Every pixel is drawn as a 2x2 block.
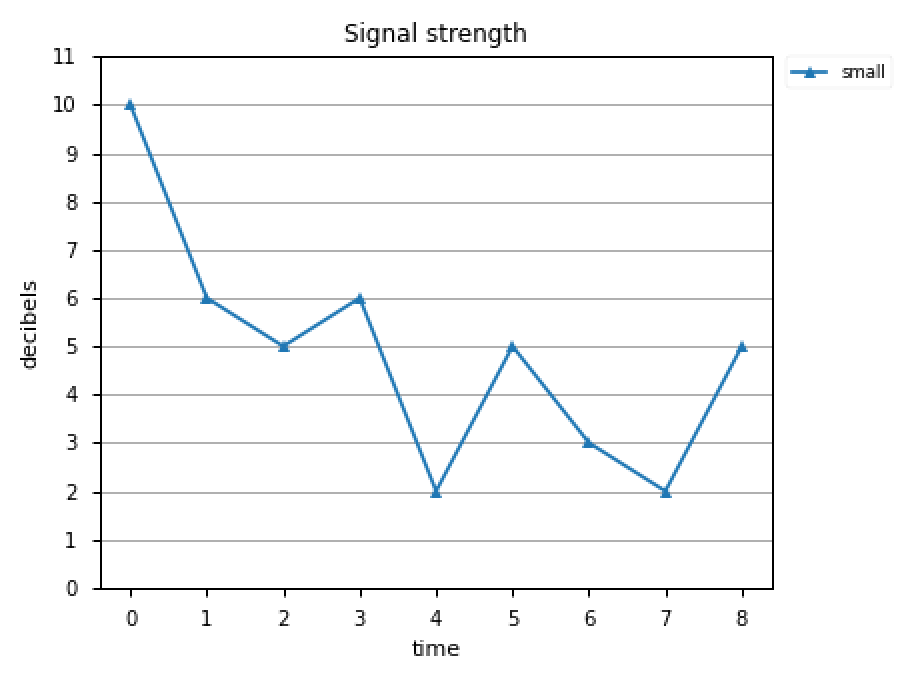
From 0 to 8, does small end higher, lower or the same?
lower
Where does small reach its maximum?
0
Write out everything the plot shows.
Title: Signal strength
x-axis: time, ticks 0 1 2 3 4 5 6 7 8
y-axis: decibels, ticks 0 1 2 3 4 5 6 7 8 9 10 11
Legend: small
Values:
small: 10 6 5 6 2 5 3 2 5
